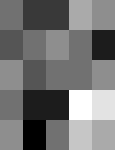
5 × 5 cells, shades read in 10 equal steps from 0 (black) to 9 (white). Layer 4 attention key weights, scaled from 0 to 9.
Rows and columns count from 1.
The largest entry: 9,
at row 4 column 4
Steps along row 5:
down up up down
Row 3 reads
5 3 4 4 5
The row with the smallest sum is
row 2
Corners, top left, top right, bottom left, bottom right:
4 5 5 6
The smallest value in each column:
3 0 1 4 1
